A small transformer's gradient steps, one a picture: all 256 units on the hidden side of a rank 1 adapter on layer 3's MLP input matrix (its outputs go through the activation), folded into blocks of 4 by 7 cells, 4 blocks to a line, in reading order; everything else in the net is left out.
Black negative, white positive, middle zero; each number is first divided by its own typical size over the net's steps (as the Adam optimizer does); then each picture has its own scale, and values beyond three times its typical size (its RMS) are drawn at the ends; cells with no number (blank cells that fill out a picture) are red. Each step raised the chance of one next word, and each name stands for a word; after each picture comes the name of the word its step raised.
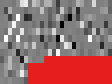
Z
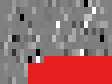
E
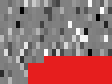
Z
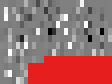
E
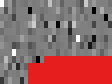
E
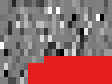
Z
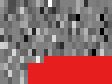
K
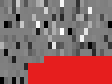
E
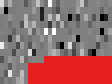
K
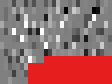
Z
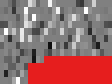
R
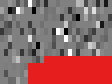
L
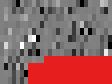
R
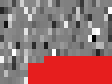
L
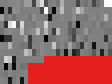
L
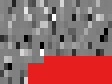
L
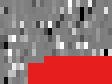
R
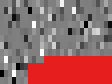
E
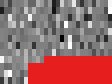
L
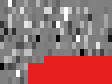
L
